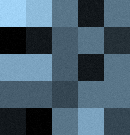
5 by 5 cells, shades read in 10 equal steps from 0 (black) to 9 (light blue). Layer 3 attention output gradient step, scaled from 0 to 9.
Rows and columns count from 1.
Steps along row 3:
same down down up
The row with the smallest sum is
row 2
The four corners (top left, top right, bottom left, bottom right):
9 5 1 3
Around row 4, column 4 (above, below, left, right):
1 7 3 5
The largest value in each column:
9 8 5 7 5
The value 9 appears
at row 1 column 1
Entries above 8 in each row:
1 0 0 0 0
